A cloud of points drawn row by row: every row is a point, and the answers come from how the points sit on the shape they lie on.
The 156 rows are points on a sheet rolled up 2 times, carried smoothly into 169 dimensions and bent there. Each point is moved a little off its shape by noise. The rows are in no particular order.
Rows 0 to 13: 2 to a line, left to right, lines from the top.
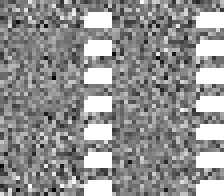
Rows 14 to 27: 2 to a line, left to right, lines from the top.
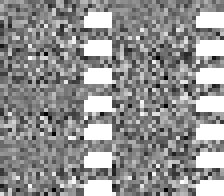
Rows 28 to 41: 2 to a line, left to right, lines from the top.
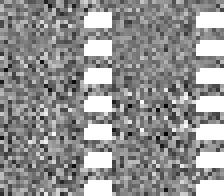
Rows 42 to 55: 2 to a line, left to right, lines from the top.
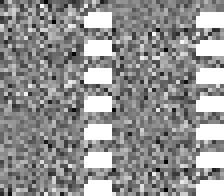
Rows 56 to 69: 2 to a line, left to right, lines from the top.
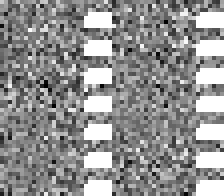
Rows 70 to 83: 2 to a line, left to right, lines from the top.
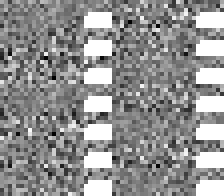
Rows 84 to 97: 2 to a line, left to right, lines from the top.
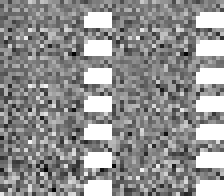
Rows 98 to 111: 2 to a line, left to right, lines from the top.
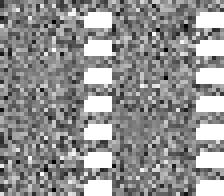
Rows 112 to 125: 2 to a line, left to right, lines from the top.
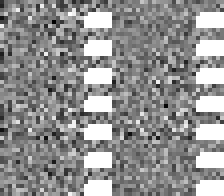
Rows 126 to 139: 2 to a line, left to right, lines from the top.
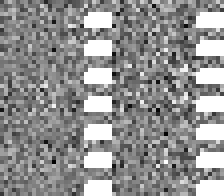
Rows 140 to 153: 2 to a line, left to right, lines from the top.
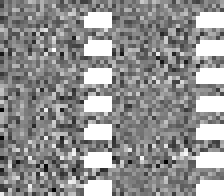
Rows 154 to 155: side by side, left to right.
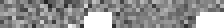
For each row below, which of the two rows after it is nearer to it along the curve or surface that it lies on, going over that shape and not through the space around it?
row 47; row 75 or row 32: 32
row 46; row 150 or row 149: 149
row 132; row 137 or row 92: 92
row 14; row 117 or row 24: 117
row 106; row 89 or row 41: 41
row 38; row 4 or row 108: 108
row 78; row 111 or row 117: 111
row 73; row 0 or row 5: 0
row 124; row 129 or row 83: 129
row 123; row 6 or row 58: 6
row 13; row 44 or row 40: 40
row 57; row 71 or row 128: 71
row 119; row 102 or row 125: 125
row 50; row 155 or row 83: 83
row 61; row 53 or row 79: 53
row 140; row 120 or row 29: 29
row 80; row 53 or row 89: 53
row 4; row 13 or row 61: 13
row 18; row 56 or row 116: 56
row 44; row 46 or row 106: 106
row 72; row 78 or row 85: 85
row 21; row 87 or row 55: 55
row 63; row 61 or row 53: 53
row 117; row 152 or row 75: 75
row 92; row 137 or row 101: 137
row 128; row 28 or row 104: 28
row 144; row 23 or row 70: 70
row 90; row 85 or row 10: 10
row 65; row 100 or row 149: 149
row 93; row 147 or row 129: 147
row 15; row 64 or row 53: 53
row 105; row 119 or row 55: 55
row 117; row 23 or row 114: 114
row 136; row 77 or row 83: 83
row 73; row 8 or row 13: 8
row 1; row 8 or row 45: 45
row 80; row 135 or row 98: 135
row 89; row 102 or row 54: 102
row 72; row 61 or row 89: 61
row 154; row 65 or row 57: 65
